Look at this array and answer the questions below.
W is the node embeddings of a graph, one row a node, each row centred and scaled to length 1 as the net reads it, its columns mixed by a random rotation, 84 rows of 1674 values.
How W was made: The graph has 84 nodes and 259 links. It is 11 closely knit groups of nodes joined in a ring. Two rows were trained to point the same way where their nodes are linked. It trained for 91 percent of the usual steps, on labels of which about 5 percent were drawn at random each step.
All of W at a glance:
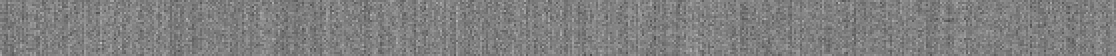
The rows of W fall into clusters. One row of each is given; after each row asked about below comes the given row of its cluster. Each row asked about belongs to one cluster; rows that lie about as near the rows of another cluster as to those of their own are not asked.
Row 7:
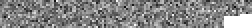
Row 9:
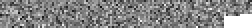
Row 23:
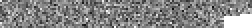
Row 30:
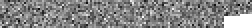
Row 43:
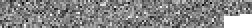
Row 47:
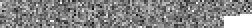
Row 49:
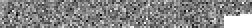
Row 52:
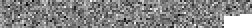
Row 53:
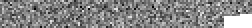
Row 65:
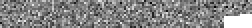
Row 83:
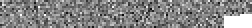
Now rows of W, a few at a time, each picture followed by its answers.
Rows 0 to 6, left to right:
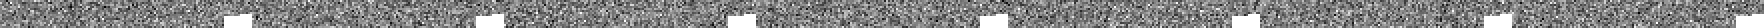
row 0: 53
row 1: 7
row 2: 43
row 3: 47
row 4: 9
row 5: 47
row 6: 49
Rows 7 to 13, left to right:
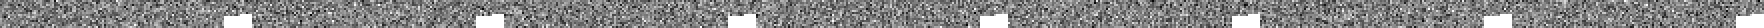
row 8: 43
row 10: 65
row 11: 30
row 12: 47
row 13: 65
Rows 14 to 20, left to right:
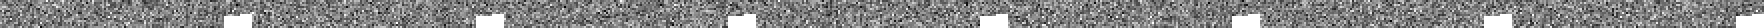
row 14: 30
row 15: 49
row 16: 7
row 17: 53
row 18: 30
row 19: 52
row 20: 30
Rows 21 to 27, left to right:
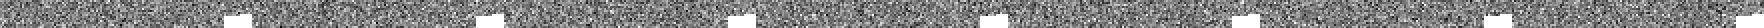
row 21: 52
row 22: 53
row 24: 83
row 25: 23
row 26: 9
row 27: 23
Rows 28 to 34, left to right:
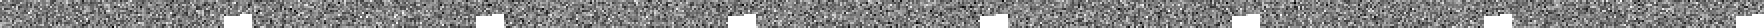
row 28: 23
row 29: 30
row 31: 65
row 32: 65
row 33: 83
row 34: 52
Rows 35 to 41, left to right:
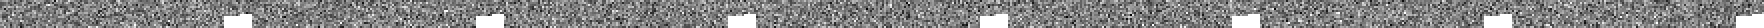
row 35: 7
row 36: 9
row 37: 83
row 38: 65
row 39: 83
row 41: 30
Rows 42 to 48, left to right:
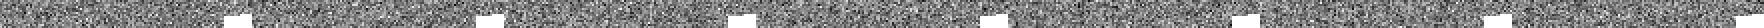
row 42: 23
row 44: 49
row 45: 52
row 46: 53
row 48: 47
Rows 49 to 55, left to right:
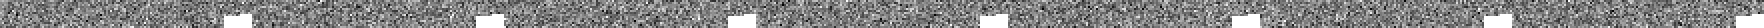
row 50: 53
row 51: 52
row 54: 65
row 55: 7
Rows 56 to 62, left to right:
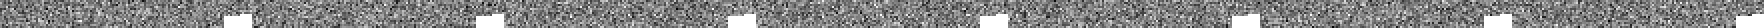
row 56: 43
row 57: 30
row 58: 23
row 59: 23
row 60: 49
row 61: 43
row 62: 9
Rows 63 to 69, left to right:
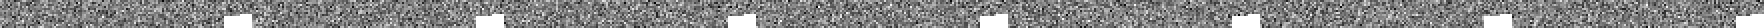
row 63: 52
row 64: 23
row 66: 65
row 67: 43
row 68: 43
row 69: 65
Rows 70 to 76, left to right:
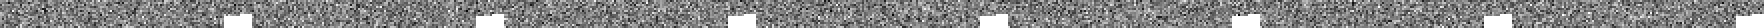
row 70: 49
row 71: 83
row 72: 52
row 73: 47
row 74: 43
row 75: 52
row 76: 43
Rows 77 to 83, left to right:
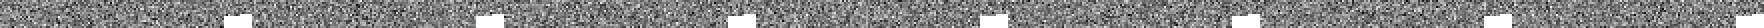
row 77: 9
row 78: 83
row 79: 65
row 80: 43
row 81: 7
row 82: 52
